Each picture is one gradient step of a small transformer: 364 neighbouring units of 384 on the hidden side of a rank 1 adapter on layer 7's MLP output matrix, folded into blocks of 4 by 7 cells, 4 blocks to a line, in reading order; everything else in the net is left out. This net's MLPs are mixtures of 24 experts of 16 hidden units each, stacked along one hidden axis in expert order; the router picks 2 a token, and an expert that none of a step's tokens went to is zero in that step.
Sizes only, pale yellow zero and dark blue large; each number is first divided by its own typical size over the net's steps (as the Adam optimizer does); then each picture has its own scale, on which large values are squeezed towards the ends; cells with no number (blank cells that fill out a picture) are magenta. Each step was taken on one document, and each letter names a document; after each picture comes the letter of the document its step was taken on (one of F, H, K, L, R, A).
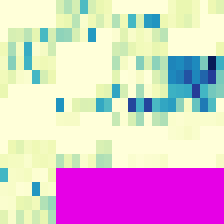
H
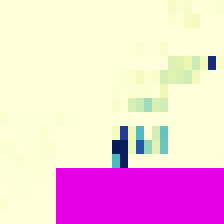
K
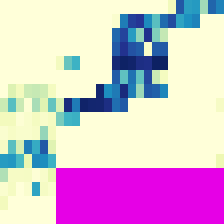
H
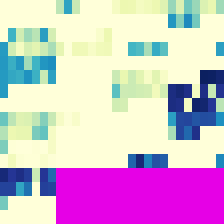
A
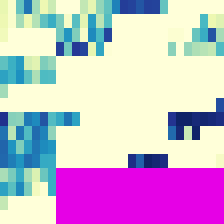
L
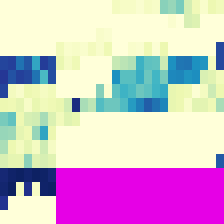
A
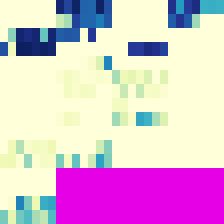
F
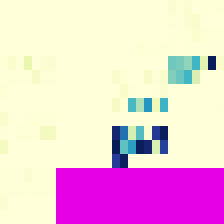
K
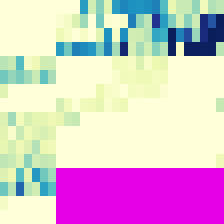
L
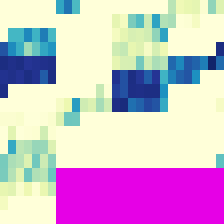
A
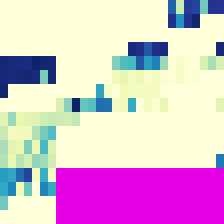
A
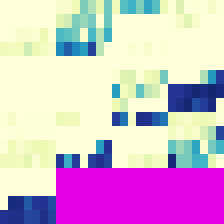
F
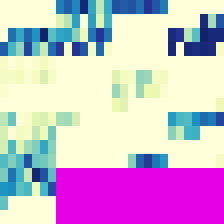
L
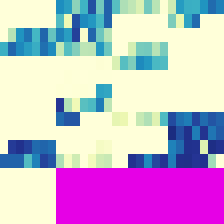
F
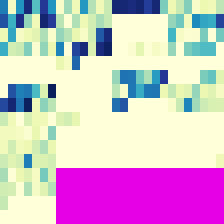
L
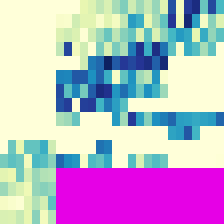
H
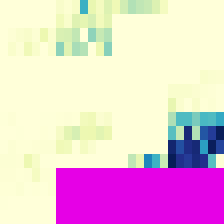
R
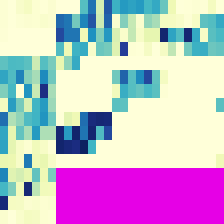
L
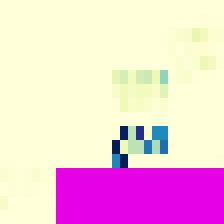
K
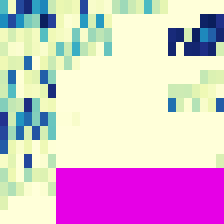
L
